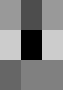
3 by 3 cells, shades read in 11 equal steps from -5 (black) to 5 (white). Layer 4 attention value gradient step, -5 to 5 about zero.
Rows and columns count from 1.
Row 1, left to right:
1 -2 1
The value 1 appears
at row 1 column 1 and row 1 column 3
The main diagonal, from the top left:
1 -5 0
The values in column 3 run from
0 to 3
